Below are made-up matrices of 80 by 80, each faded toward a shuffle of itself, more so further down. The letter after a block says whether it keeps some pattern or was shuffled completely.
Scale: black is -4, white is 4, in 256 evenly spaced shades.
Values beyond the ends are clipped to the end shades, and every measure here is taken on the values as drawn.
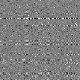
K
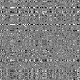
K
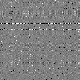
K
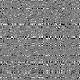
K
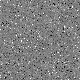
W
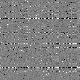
K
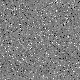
W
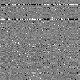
K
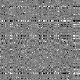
K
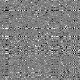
K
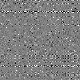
K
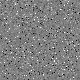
W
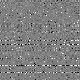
K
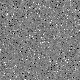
W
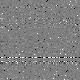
K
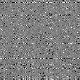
K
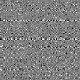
K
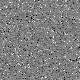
W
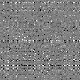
K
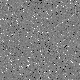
W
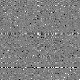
K
